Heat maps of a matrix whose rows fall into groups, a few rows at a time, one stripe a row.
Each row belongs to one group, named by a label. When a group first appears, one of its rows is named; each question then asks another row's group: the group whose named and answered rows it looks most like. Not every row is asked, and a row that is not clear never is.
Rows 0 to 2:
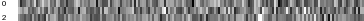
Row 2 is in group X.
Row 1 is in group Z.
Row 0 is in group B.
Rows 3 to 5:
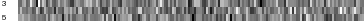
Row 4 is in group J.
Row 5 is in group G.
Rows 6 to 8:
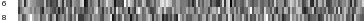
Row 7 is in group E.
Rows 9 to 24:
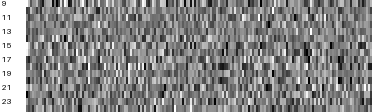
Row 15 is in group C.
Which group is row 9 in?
C
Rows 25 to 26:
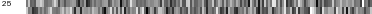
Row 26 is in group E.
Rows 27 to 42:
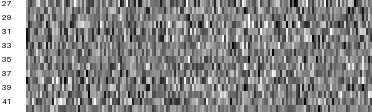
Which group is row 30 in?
B
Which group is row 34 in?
B
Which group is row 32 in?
E
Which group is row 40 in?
B
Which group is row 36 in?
J
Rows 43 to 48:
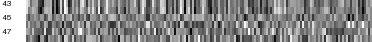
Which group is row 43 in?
C
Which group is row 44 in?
C
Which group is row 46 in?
J
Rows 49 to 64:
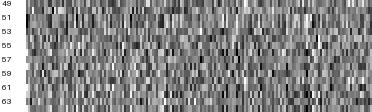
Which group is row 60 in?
J
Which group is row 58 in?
C
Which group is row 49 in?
J
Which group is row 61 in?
C
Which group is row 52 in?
E
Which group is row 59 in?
G
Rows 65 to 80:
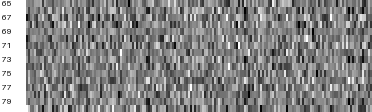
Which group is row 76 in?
J
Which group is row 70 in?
E
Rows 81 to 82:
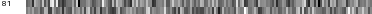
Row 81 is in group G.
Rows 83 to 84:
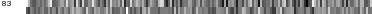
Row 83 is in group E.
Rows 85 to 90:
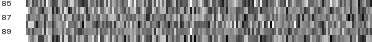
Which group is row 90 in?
C
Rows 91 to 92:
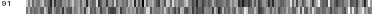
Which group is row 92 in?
J
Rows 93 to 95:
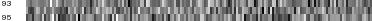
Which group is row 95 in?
G
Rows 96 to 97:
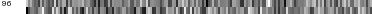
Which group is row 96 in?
X
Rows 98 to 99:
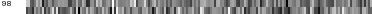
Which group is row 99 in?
G
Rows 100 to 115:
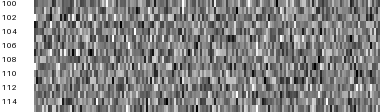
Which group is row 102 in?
C
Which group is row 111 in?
B
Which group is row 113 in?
G
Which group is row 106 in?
Z
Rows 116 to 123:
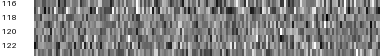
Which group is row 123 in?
J
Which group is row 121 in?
Z
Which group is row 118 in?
G
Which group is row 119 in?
Z
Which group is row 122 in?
E
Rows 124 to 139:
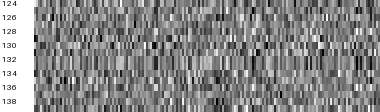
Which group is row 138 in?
X
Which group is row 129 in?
E
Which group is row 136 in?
J
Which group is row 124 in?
C
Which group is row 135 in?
C
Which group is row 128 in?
J
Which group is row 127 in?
Z
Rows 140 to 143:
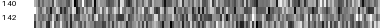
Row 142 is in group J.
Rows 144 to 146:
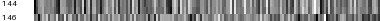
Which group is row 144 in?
E
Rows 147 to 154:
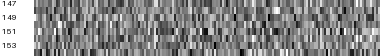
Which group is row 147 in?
J
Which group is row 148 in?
X
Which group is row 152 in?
J
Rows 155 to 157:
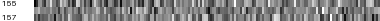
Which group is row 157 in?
X
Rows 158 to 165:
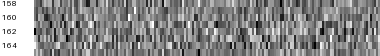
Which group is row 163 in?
B
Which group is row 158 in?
B
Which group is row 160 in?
Z
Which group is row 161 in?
C
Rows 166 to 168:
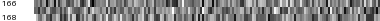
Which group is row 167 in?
X
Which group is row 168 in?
C
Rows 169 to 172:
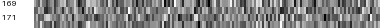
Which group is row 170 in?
Z
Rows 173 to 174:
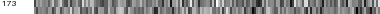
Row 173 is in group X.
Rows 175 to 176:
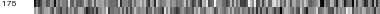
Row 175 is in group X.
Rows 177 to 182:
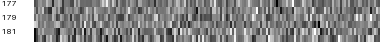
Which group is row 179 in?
J
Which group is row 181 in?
E
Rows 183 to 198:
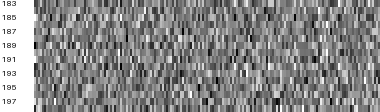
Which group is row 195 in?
B
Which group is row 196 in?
X
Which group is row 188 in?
Z
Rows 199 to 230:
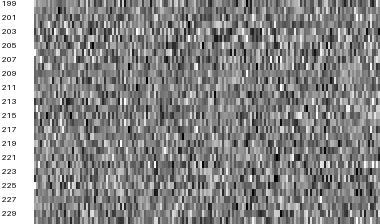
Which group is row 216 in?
G
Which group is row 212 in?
X
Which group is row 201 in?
J
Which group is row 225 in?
C
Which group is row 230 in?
J
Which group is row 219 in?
C
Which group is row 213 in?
G
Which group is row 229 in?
X
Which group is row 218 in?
X
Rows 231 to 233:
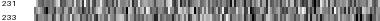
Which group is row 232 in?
Z
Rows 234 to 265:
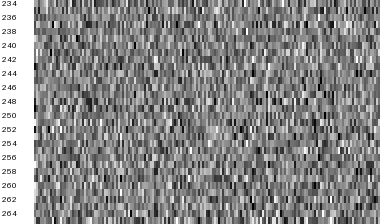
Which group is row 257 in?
C
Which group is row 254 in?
G
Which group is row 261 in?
C
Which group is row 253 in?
C
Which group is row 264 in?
G
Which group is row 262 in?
X
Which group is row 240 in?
Z
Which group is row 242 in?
J
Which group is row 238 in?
G
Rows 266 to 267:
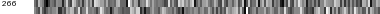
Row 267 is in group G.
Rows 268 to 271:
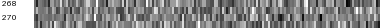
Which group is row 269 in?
J
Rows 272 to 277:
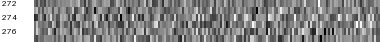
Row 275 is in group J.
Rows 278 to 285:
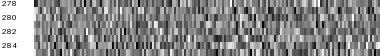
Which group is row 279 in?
C
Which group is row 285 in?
X
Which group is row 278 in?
E
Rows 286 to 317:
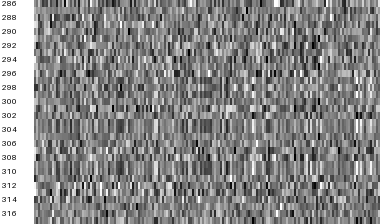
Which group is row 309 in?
J
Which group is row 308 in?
B
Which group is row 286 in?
X
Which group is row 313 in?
C
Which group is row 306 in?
Z
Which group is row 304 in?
J
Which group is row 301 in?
B
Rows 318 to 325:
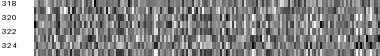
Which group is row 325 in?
J
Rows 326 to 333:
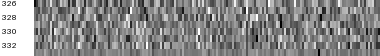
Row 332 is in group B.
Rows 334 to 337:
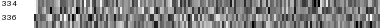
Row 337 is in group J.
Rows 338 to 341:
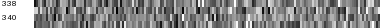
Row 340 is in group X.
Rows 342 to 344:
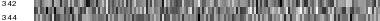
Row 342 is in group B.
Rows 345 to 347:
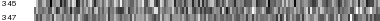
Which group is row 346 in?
J
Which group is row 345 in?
C
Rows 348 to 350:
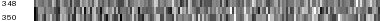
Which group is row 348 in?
J
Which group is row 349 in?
E
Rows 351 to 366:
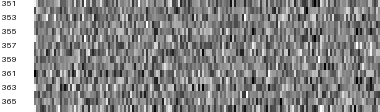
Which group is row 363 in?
C
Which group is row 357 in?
J
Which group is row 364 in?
G
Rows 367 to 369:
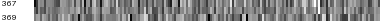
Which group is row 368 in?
E
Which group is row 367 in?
E
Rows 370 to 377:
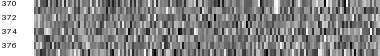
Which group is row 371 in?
X
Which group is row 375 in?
Z
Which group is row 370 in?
X
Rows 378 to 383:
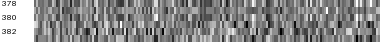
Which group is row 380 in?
J
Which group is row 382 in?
B
